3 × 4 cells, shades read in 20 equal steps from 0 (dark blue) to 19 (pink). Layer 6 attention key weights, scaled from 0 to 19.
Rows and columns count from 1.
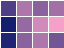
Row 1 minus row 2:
5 2 -6 -7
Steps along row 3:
up up down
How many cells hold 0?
1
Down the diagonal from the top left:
5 11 13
